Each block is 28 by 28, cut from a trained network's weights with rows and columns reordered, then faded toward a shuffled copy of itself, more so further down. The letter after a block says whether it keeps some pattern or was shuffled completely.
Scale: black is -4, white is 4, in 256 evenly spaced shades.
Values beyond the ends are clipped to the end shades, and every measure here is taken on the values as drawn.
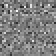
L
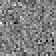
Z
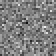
Z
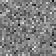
Z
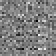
L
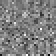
L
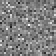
Z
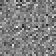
L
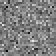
Z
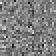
L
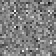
L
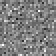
Z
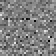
L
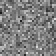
Z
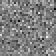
Z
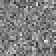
L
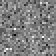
Z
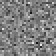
L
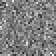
Z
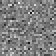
L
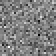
Z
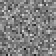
Z
